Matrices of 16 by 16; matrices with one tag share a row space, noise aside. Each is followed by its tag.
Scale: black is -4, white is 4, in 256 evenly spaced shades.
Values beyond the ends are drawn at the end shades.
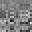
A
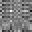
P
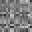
A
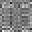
P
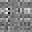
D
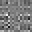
D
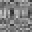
A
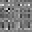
D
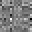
P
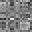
A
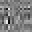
D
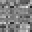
A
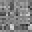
A
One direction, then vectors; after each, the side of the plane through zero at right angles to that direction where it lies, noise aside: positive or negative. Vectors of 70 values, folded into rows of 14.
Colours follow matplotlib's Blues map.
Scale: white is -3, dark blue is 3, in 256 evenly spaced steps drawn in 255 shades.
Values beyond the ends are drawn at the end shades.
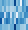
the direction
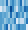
negative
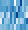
negative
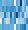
negative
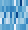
negative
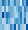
positive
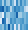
negative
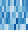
positive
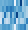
negative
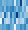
negative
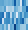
positive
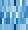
positive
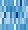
negative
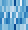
positive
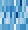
negative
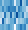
negative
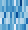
negative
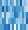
negative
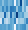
negative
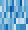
negative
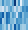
positive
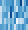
negative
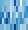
positive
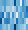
positive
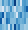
positive
